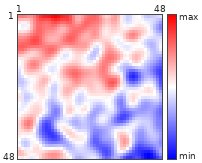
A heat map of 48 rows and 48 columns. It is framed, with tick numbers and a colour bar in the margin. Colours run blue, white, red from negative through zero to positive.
The field climbs toward the top left. The top left is the ninth with the highest average. No regular stripes run through it. Overall the values sit about 50% of the way up the scale. The field is mottled with small blotches. No lone cell stands out from its neighbours. Neither half mirrors the other. The ninth with the lowest average is the bottom right.
